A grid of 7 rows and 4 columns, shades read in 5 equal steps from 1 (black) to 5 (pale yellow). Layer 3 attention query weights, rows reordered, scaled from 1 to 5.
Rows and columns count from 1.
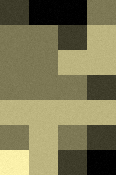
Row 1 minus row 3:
-1 -2 -3 -1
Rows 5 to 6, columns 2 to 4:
4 4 4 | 4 3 2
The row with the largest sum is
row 5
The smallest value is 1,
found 3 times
